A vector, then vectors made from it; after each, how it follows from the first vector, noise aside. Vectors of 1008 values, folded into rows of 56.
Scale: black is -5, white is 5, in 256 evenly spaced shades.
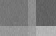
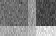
scaled up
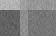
reversed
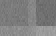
shrunk
